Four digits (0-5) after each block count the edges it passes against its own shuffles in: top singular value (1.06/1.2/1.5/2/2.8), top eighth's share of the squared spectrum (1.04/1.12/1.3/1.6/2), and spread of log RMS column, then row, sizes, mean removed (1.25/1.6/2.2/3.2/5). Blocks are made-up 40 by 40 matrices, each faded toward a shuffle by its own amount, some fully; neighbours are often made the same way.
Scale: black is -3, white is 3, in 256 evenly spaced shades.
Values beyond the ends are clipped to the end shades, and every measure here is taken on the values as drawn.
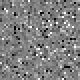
0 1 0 0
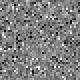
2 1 0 0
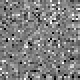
3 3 1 1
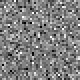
0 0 0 0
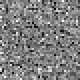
2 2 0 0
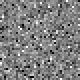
0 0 0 0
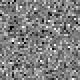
0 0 0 0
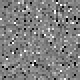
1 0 0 0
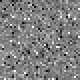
0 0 0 0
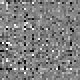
2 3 2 2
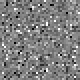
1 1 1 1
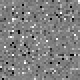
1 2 0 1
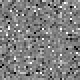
0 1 1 0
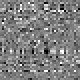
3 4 2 3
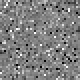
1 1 0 0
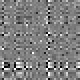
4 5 3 3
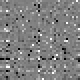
4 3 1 1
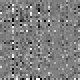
2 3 3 2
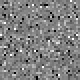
1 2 1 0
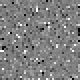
1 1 0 0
